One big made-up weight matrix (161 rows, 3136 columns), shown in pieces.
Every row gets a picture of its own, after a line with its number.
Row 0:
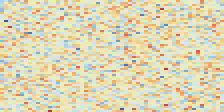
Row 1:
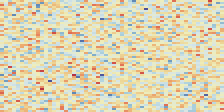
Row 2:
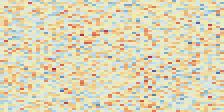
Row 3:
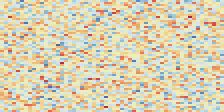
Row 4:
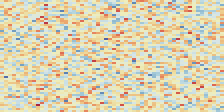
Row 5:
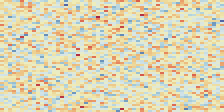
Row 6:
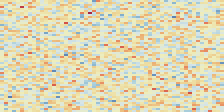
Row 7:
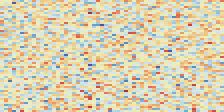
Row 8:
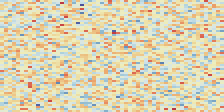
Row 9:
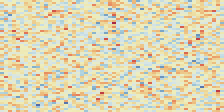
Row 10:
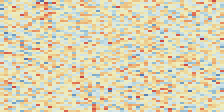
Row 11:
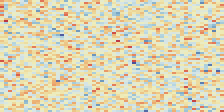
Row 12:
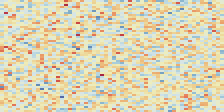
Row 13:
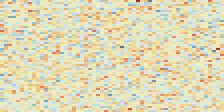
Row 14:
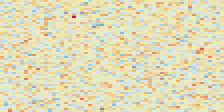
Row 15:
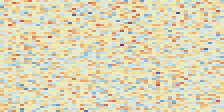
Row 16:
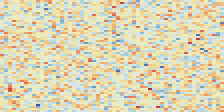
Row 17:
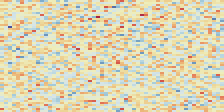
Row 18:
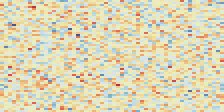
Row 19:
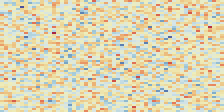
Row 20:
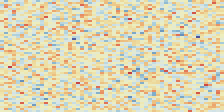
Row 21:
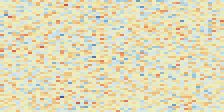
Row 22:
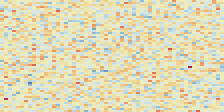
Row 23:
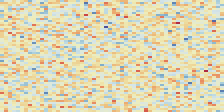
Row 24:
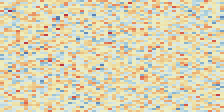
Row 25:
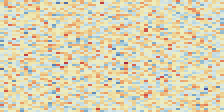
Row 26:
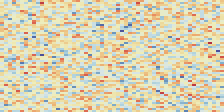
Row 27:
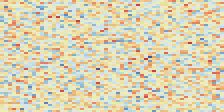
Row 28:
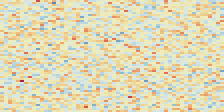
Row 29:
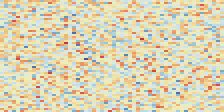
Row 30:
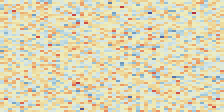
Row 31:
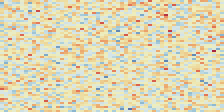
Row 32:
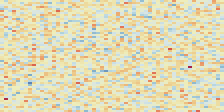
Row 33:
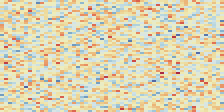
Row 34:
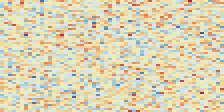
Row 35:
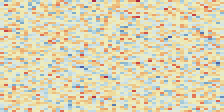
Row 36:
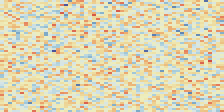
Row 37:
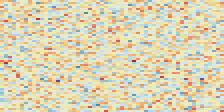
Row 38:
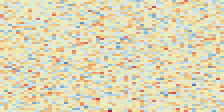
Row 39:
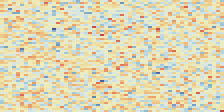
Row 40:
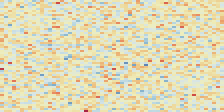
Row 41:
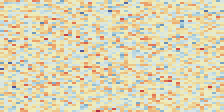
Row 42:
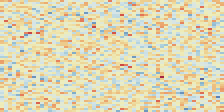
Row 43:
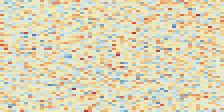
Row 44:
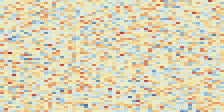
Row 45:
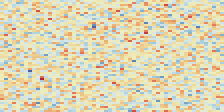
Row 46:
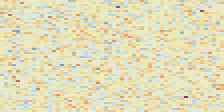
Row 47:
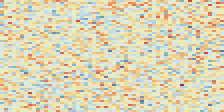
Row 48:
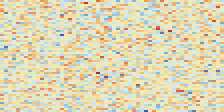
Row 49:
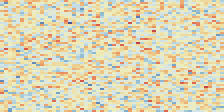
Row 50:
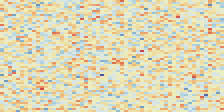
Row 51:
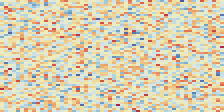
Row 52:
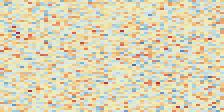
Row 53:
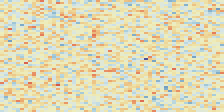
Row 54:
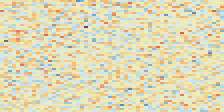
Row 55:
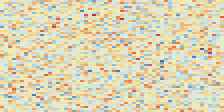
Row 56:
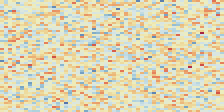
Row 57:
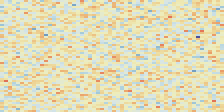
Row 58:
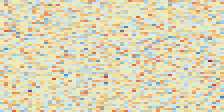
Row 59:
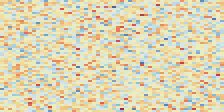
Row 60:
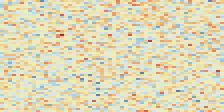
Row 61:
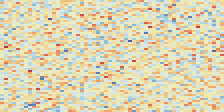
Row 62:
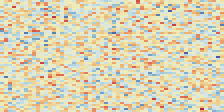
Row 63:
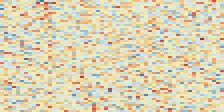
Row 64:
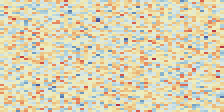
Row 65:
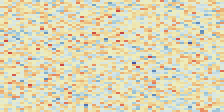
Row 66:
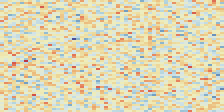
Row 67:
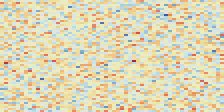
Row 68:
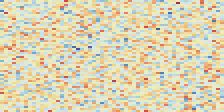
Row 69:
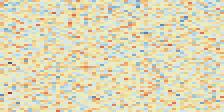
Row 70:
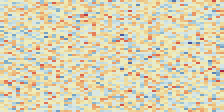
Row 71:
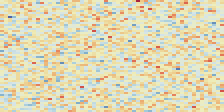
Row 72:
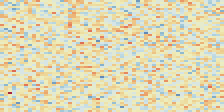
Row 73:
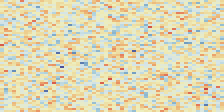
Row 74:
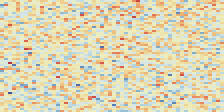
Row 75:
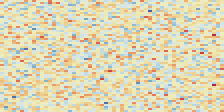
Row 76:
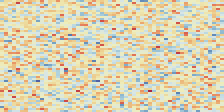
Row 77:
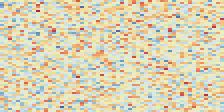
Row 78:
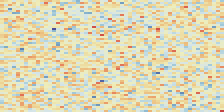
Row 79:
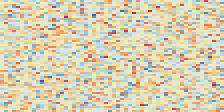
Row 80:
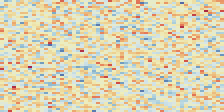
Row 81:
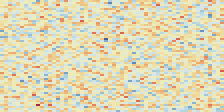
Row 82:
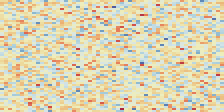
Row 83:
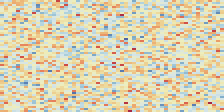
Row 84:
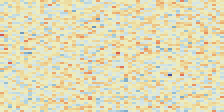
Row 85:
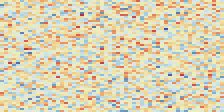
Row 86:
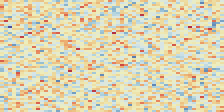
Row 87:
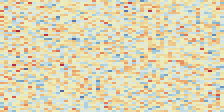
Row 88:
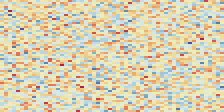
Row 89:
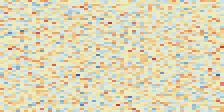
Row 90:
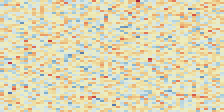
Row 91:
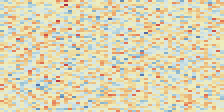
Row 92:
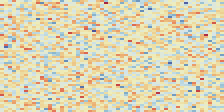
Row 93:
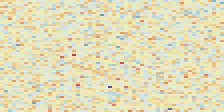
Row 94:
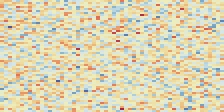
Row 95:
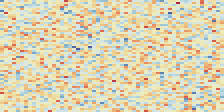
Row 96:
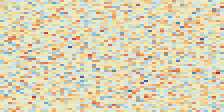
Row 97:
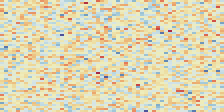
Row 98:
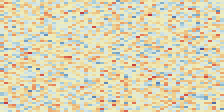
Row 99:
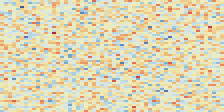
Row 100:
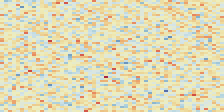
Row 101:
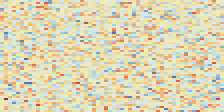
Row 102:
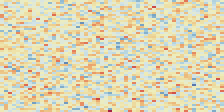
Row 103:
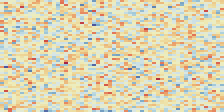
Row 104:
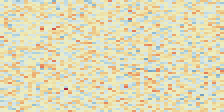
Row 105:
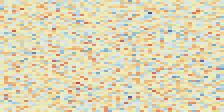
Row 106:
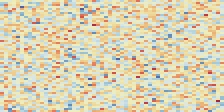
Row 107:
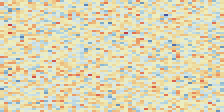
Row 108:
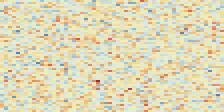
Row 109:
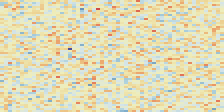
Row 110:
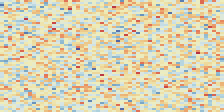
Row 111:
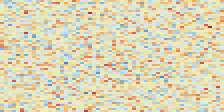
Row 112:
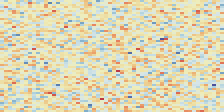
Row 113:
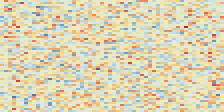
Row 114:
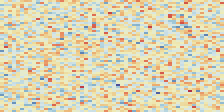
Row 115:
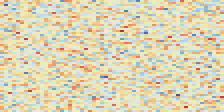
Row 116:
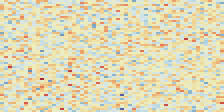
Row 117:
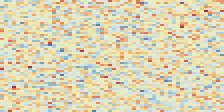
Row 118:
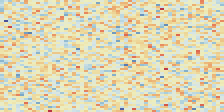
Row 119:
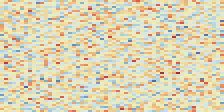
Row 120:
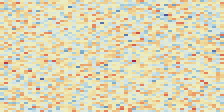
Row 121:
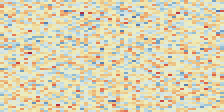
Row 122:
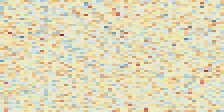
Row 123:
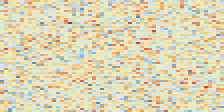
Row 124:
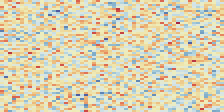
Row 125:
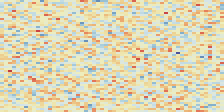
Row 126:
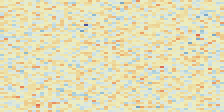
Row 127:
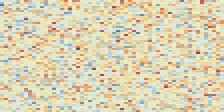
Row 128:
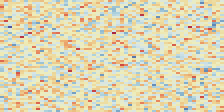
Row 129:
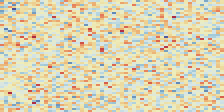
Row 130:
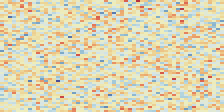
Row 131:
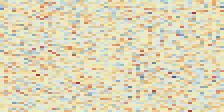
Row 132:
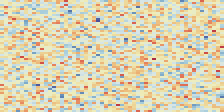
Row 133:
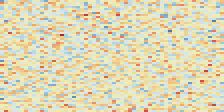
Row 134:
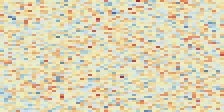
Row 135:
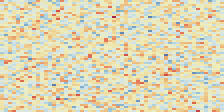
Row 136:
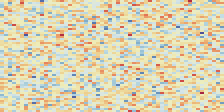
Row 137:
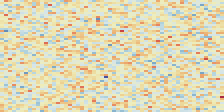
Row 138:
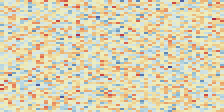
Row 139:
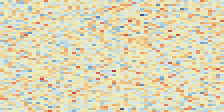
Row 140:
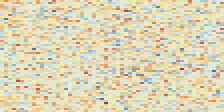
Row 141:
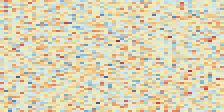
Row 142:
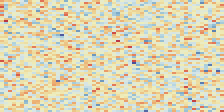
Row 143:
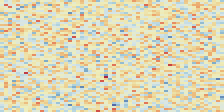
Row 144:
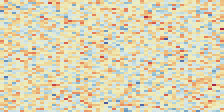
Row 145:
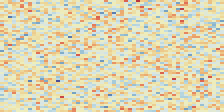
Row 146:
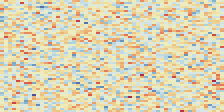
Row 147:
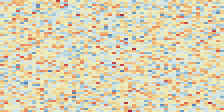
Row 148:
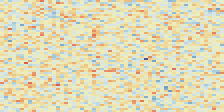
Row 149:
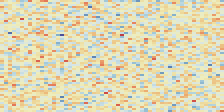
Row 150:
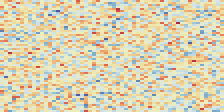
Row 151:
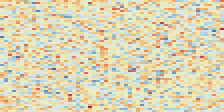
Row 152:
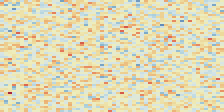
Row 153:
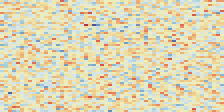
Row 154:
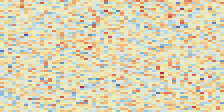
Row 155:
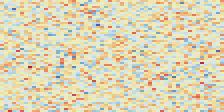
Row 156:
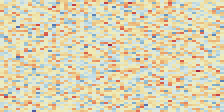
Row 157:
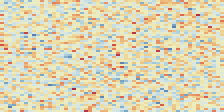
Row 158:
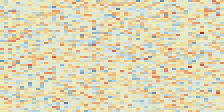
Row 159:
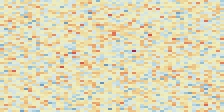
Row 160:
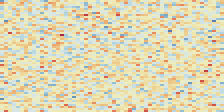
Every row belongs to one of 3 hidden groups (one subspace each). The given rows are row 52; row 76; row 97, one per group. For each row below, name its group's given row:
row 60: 97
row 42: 97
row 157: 52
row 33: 97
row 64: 97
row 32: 76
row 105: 76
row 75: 76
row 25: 52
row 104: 76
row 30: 76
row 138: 97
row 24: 76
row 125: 76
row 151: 76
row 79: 76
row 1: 97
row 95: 97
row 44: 76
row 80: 52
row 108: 76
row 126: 76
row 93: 52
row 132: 97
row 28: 76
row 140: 76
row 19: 52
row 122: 97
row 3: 97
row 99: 52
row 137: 52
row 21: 97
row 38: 52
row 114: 97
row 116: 97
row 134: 97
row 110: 97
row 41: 52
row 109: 52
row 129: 52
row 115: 52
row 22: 76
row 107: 97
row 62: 76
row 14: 52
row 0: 97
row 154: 97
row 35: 52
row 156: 76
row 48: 97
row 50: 97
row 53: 76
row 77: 97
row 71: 97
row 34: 97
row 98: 52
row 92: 97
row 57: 76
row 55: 76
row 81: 76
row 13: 97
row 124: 76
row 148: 76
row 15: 52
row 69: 52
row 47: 97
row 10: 76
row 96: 76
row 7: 52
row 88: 76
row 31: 97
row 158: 76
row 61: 97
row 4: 76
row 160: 97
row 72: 52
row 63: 76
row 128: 97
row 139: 97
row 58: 52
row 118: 97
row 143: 52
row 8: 76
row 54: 76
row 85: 52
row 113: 76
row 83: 97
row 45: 97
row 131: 76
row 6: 52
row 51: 97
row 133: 97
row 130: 97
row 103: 52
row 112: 76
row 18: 97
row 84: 52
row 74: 52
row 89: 97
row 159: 52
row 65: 76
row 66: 76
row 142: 97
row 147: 97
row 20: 76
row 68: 97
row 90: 52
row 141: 52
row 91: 97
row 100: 52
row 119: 97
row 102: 52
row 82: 97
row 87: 76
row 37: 97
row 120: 97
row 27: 76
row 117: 52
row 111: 52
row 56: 76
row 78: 97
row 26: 52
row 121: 52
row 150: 76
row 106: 52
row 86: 97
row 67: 97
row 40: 52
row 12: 97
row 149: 97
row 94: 97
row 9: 76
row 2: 76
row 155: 52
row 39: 97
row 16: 76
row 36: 76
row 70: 76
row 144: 76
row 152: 52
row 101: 76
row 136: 97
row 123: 52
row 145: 97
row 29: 76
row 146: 76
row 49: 52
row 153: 52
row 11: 97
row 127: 97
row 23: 97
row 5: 97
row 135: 76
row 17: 97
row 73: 52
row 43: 52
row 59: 97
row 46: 76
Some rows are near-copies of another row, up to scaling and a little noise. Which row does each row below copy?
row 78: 39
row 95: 68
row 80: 117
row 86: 128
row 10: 63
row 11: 142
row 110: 127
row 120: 67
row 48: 97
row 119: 33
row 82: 59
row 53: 148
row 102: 38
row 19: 99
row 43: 157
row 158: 56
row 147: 83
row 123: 49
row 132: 64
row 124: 150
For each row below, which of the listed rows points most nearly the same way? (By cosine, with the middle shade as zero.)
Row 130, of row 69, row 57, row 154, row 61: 154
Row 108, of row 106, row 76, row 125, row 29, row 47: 125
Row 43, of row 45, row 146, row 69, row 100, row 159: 100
